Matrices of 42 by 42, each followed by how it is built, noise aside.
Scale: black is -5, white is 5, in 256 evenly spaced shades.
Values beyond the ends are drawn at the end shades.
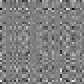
low rank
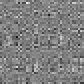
low rank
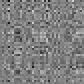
low rank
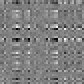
low rank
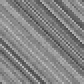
Toeplitz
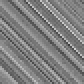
Toeplitz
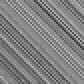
Toeplitz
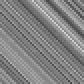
Toeplitz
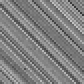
Toeplitz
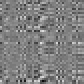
low rank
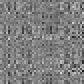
low rank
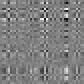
low rank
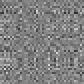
low rank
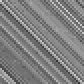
Toeplitz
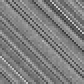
Toeplitz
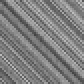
Toeplitz
